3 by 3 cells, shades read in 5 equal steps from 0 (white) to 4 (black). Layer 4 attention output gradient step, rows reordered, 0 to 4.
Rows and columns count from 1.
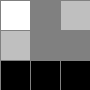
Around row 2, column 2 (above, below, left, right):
2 4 1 2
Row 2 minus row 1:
1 0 1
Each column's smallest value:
0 2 1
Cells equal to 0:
1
